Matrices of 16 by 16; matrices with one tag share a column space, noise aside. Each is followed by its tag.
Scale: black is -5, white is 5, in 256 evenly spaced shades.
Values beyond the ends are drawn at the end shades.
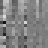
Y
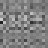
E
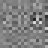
E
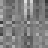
Y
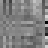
Y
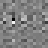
E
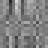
Y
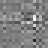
E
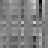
Y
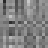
Y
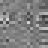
E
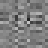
E
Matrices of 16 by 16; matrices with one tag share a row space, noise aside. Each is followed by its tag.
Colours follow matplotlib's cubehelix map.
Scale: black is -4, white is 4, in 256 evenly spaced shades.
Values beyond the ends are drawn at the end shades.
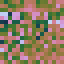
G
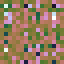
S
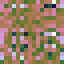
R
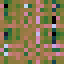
S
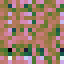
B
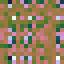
B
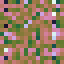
S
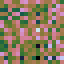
G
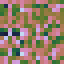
G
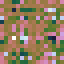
R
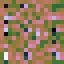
S
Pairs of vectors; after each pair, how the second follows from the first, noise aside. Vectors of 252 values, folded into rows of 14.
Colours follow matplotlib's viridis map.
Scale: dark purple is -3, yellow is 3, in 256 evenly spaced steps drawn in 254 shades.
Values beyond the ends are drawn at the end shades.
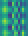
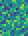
shuffled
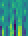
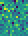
shuffled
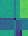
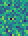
shuffled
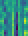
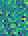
shuffled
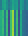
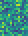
shuffled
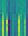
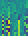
sign-scrambled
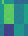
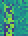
sign-scrambled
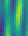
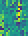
sign-scrambled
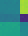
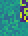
sign-scrambled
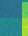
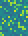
shuffled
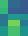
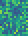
shuffled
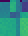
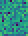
shuffled
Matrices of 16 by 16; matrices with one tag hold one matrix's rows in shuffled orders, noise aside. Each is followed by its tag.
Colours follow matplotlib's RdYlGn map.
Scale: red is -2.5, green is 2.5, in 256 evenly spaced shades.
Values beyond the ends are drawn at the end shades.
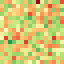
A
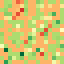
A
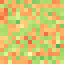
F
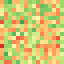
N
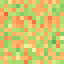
A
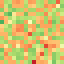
A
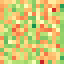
N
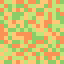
A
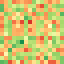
A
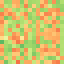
N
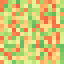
N
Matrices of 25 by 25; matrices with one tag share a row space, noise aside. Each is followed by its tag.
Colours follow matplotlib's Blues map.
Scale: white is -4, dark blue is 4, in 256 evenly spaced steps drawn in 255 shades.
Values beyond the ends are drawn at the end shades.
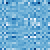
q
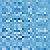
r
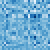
q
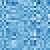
q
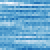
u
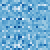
r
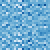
r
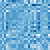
q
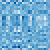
r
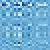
r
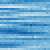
u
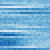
u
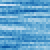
u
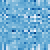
q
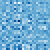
r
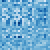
r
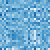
q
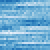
u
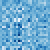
r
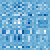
r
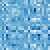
q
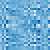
q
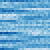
u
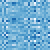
q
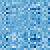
q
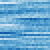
u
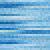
u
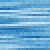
u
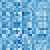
r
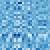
r
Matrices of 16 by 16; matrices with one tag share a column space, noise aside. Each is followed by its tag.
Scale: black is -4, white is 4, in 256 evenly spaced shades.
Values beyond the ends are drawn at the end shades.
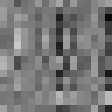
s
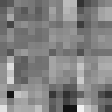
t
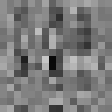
s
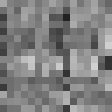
s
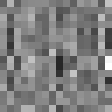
s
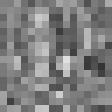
s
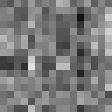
s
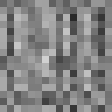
s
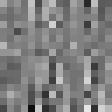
t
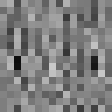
s
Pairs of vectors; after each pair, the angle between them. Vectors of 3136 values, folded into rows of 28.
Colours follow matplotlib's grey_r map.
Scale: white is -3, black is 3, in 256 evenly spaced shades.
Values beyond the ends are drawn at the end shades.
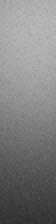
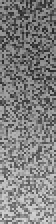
partly opposed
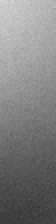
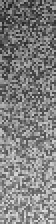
partly opposed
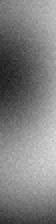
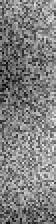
partly aligned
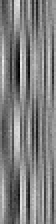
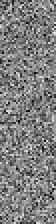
orthogonal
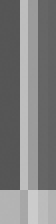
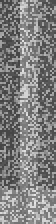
partly aligned
